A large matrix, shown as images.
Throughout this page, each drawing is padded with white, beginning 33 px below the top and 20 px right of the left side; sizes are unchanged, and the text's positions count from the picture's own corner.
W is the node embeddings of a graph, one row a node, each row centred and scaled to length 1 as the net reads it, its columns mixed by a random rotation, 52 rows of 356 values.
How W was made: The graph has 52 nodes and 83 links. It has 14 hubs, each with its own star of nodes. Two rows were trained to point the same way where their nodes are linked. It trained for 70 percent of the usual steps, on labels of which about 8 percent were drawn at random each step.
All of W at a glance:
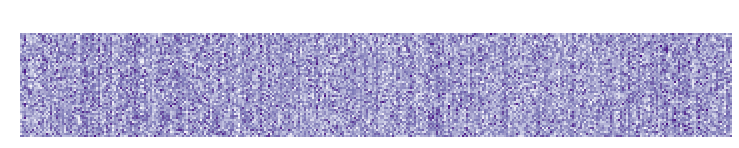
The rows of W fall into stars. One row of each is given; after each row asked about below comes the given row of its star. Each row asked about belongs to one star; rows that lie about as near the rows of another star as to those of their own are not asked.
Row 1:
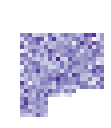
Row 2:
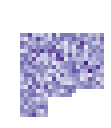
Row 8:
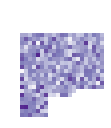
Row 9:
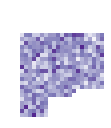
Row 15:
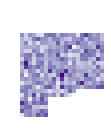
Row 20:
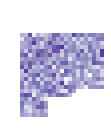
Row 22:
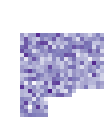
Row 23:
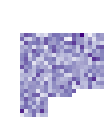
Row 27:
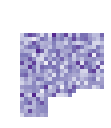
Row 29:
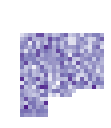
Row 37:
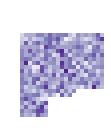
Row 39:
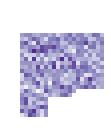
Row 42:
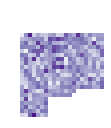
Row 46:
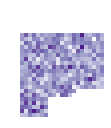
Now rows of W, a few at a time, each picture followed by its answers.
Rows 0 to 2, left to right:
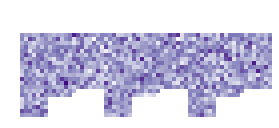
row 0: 29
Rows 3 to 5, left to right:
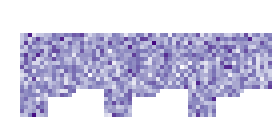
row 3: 20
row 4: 42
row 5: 42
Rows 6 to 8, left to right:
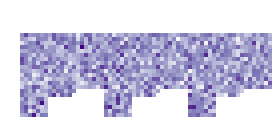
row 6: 27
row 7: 8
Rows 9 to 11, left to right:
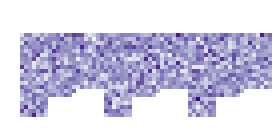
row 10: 39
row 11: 22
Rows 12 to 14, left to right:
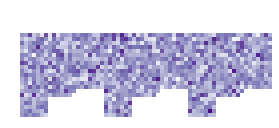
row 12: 2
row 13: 1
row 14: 23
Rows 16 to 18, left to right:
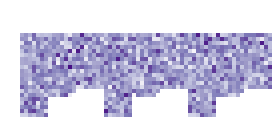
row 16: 46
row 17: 29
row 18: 1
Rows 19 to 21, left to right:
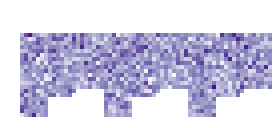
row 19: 27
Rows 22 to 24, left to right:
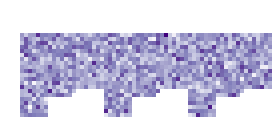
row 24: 39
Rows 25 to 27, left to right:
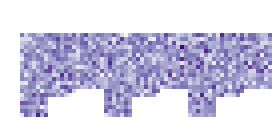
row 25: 22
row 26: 15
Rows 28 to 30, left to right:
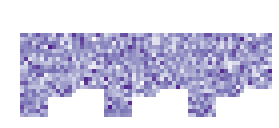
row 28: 46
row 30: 22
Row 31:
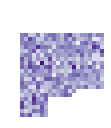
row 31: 8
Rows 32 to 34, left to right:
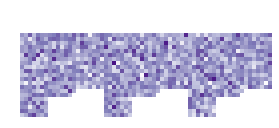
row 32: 22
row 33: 2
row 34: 8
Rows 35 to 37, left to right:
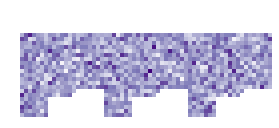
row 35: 27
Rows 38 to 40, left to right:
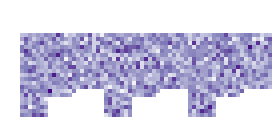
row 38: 37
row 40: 37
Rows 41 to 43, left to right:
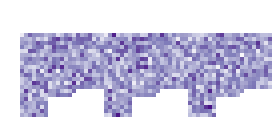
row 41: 42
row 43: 37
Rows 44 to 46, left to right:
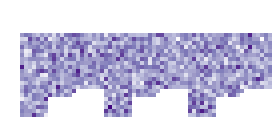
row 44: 9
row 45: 29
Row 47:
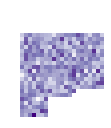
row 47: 20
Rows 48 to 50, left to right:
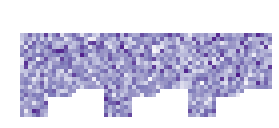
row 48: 37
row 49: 46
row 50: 1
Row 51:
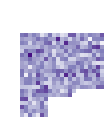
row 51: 15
